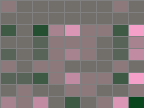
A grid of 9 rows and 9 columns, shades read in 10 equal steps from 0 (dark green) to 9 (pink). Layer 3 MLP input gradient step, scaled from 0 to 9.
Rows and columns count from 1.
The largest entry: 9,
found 2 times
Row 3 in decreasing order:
9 8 6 5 5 4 2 2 1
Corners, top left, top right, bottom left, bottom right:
5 4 6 0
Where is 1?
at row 3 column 3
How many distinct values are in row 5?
5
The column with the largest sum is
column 9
